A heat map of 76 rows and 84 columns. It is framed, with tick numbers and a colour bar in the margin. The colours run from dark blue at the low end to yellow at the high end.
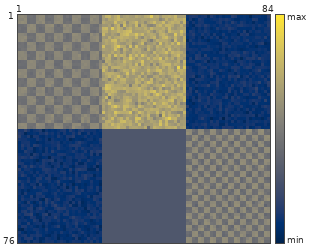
The table splits into 2 rows of 3 panels. Panel 1,1: middling, checkered. Panel 1,2: high, fine-grained. Panel 1,3: very low, fine-grained, faint in contrast. Panel 2,1: very low, fine-grained, faint in contrast. Panel 2,2: low, flat. Panel 2,3: middling, checkered.
